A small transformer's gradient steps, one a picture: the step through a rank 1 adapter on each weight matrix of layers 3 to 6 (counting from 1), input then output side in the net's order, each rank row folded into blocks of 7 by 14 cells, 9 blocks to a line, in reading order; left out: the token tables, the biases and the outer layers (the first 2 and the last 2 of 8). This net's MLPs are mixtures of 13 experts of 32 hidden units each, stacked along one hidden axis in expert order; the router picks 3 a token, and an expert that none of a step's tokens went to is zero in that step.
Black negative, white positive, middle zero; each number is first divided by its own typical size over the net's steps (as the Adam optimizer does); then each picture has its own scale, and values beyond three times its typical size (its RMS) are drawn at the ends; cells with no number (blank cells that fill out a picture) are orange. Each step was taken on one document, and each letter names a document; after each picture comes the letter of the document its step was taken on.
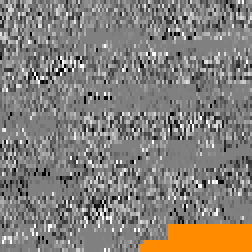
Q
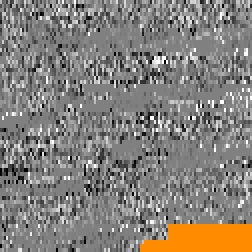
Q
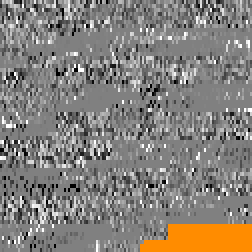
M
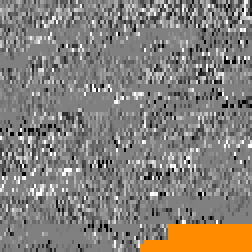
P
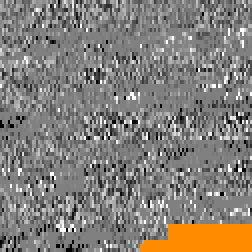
Q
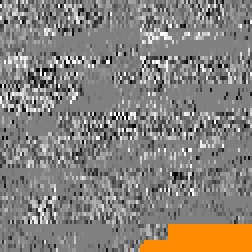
M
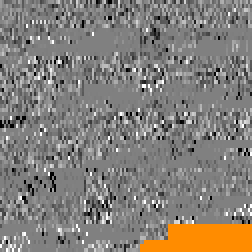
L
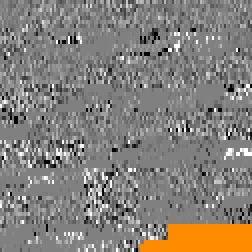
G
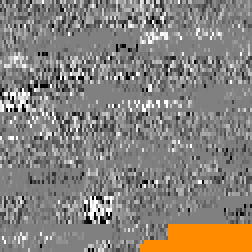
M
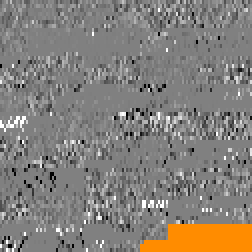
L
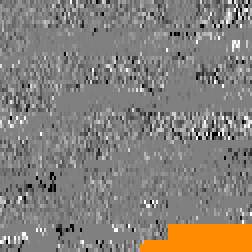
L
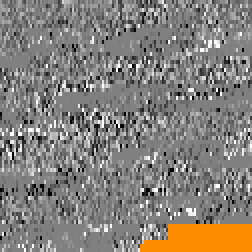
P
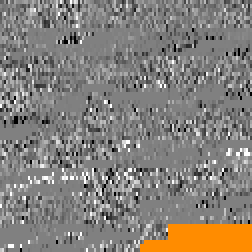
G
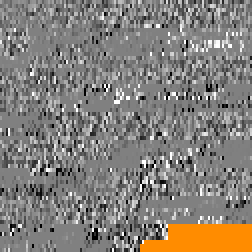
P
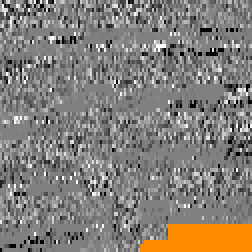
G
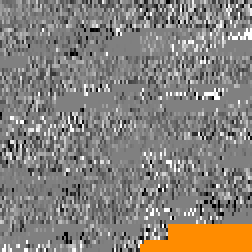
P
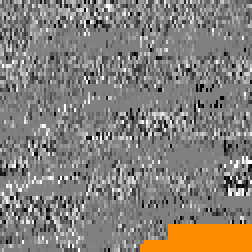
Q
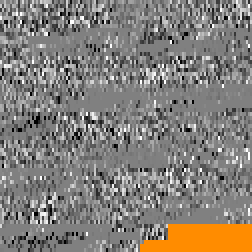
M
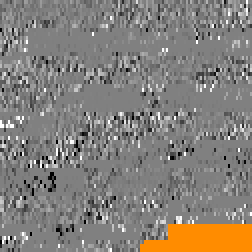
L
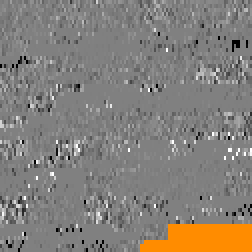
L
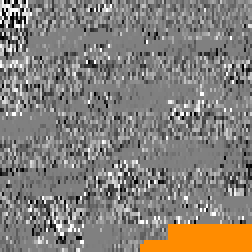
Q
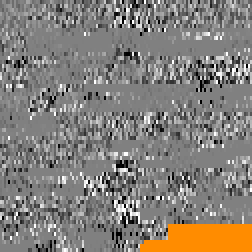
Q
